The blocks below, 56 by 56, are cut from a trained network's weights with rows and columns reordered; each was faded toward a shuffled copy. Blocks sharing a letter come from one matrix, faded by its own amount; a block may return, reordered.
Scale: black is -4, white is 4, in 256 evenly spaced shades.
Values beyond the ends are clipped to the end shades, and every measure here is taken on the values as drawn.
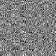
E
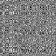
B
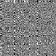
E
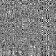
B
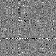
B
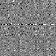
B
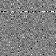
B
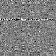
B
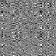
E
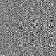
E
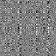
E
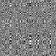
E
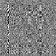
E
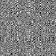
B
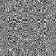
E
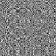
E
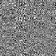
E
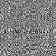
B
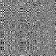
E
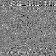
B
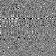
B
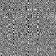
E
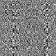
E
